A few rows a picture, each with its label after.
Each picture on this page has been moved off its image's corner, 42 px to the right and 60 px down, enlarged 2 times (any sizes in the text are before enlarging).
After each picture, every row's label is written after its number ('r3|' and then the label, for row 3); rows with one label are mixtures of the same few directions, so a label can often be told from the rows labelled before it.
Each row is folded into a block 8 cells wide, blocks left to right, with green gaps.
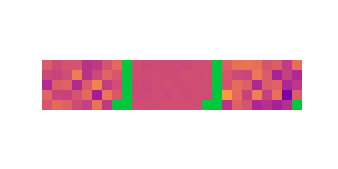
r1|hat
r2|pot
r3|pot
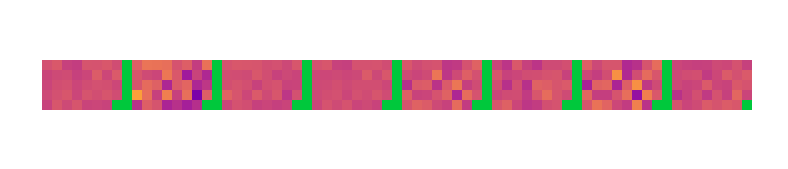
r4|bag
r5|pot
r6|pot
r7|bag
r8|hat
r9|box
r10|hat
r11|pot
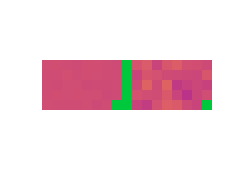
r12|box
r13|box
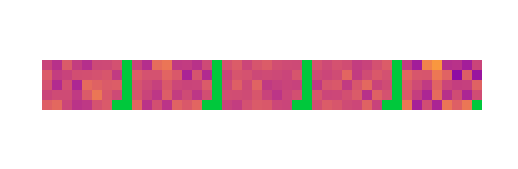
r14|box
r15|bag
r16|box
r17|hat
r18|bag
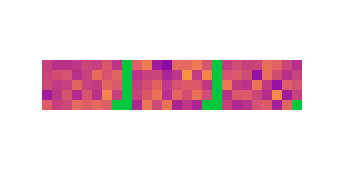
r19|pot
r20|bag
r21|hat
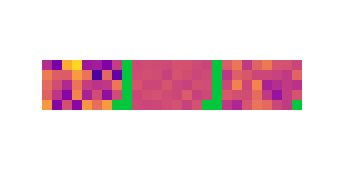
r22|bag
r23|hat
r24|box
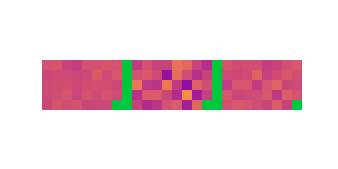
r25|bag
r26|hat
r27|hat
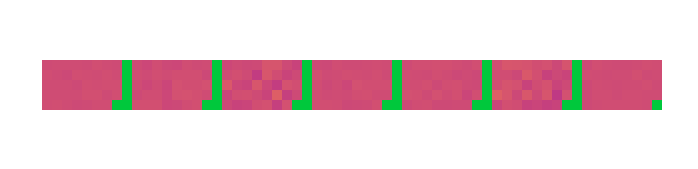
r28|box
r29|box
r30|hat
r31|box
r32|pot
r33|pot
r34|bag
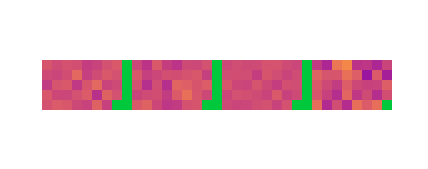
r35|hat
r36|box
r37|hat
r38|bag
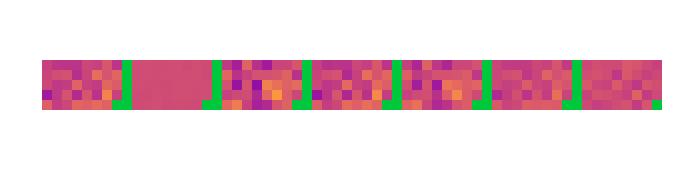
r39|pot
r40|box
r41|box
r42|pot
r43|box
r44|pot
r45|hat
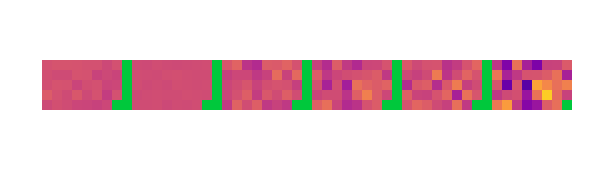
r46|pot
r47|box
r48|bag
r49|box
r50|hat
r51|box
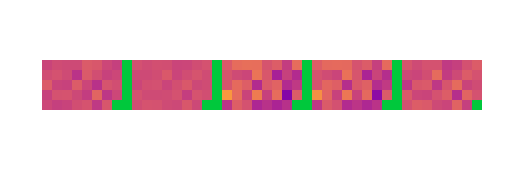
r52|hat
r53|hat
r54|pot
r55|pot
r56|hat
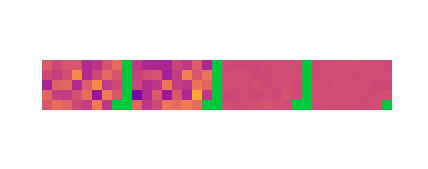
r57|hat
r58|pot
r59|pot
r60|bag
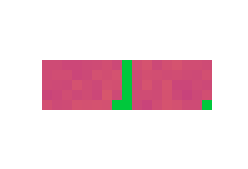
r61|pot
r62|box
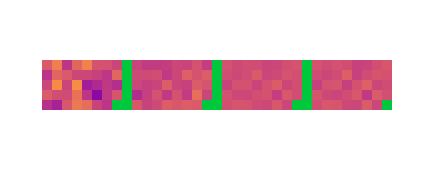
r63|box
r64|pot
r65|hat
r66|hat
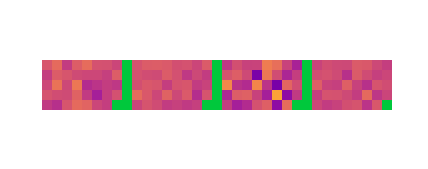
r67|box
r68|pot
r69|hat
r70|hat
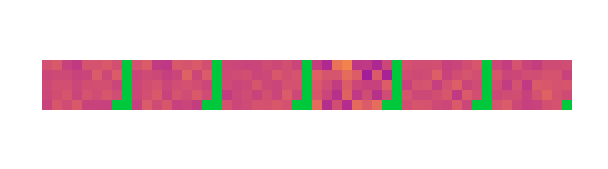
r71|bag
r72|bag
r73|pot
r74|bag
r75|hat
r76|box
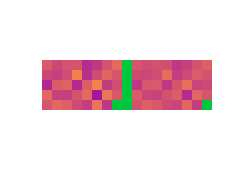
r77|hat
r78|hat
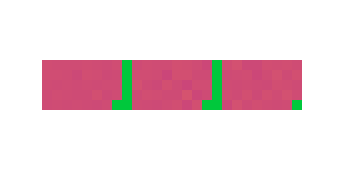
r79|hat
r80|hat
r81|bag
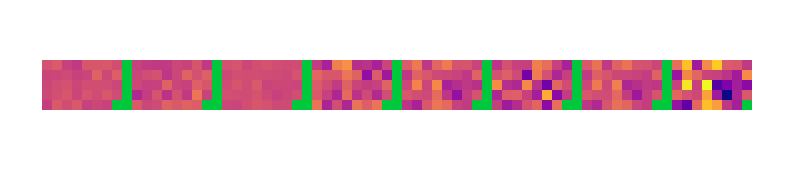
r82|bag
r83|pot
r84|box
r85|bag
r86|box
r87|hat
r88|box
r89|box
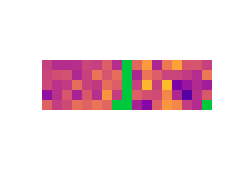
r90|pot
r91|box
